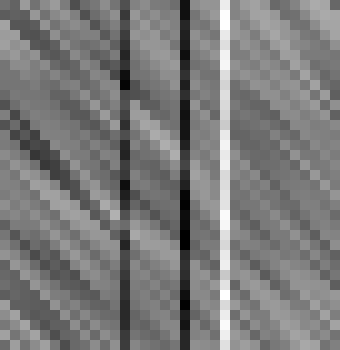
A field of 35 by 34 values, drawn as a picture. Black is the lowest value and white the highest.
Average level on the scale: 50%. Odd lines: columns 13, 19 and 23. Histogram: heavy tails on both sides.
